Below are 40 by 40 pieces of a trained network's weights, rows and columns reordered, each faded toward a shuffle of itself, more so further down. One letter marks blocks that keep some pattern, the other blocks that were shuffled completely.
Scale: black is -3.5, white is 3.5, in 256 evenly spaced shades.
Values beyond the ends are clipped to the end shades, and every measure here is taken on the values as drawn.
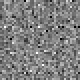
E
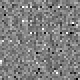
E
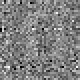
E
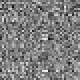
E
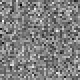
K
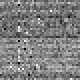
E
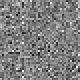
E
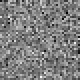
E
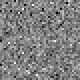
K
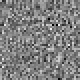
E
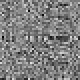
E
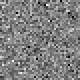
K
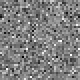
K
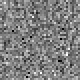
K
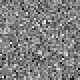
K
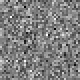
E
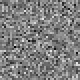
K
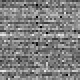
E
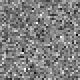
K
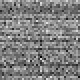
E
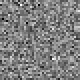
E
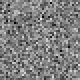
K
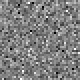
K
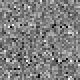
E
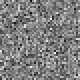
K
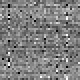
E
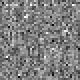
E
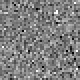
K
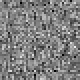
E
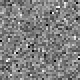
K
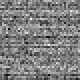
E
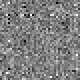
E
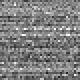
E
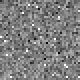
K
